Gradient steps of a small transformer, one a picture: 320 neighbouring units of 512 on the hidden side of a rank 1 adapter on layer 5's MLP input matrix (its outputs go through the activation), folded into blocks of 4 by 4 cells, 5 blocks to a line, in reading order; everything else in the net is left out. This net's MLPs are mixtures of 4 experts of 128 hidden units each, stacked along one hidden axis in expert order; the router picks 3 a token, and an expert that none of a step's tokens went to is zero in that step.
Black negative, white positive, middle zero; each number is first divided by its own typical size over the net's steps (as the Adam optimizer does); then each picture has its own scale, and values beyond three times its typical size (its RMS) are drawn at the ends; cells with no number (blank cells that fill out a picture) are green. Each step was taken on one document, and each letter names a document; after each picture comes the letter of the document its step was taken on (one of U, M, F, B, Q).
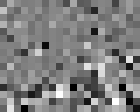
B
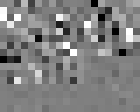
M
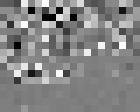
M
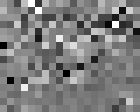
M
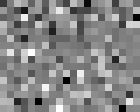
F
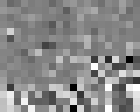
B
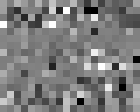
B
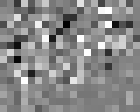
M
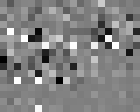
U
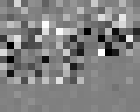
M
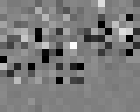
U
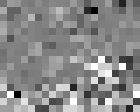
B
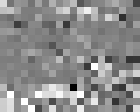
B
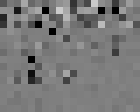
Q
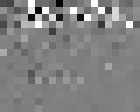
Q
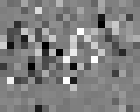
U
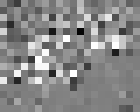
M
